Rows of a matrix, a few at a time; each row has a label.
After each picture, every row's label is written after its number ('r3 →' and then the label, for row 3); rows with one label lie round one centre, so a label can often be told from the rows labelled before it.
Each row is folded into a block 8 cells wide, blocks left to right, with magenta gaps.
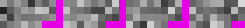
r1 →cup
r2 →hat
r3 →hat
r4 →hat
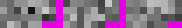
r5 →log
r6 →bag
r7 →log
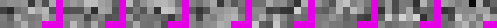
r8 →cup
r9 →log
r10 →log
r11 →cup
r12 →hat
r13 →log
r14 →bag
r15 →cup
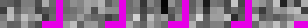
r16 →bag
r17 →log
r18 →bag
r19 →bag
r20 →cup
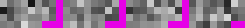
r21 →cup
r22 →hat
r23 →cup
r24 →bag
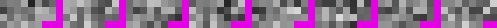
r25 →cup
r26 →hat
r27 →log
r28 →hat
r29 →cup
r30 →bag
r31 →log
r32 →hat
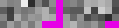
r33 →cup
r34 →log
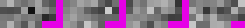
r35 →log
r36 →hat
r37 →log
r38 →hat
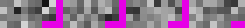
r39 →hat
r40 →log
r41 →cup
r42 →hat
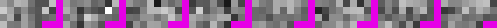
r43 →hat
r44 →hat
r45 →cup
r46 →bag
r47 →log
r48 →cup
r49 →log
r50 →log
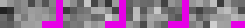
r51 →cup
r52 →cup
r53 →bag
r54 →cup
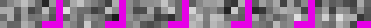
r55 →hat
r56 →hat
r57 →log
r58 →hat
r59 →cup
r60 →bag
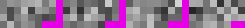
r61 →log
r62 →bag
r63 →hat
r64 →cup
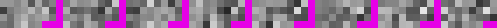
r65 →cup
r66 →hat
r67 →cup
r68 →hat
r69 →hat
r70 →log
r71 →hat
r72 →hat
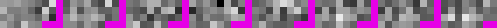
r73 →hat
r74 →bag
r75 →log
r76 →cup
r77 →log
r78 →bag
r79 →bag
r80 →bag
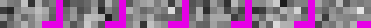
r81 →cup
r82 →bag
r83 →hat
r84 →bag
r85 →cup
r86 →cup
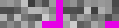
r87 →cup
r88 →log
